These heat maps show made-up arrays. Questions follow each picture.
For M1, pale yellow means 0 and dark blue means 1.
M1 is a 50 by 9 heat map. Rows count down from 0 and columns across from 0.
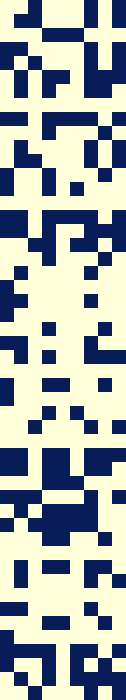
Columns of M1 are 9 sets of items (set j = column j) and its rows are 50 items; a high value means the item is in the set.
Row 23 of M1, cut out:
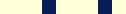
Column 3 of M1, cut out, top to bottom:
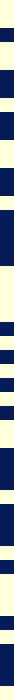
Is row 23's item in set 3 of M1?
yes
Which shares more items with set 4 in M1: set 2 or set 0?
set 0
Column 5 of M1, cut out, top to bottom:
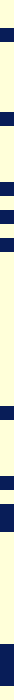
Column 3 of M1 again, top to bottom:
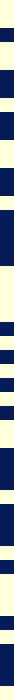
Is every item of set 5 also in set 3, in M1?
yes
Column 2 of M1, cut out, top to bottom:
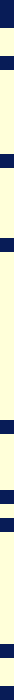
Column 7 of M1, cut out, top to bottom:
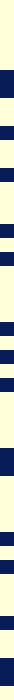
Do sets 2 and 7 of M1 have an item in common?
no
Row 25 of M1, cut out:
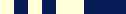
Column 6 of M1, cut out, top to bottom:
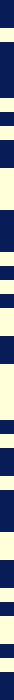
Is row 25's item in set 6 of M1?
yes
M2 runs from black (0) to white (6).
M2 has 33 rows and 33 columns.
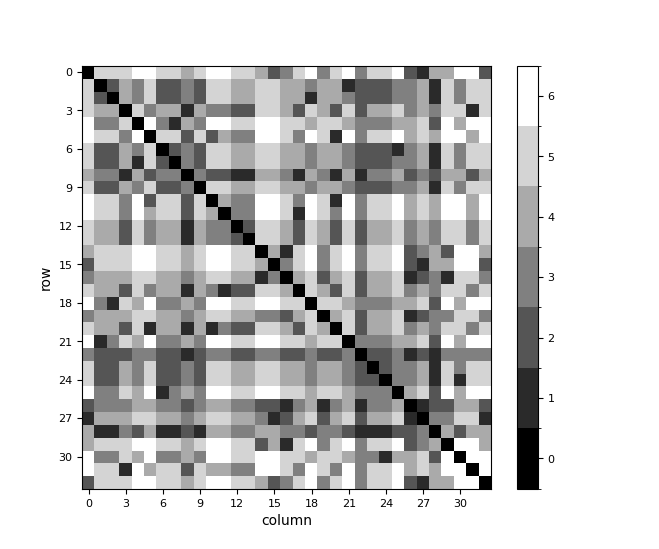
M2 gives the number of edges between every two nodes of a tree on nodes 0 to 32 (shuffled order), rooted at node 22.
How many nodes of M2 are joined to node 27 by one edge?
4
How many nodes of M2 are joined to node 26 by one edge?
4
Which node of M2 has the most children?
28
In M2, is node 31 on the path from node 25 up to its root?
no
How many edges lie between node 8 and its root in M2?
1
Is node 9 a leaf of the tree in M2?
yes
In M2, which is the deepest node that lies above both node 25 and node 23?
28
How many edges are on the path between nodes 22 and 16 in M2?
2
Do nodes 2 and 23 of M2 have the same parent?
yes
